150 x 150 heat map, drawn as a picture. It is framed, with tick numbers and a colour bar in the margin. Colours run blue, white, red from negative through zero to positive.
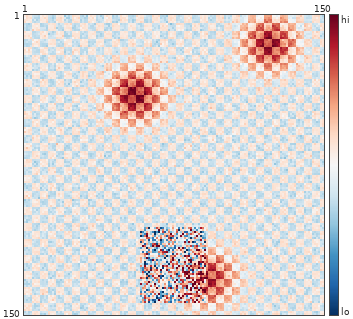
Three bumps rise from the field. Values change most from cell to cell in the bottom middle. The halves do not mirror each other. There is no overall slope. In the bottom middle lies a patch that is rougher than the rest.
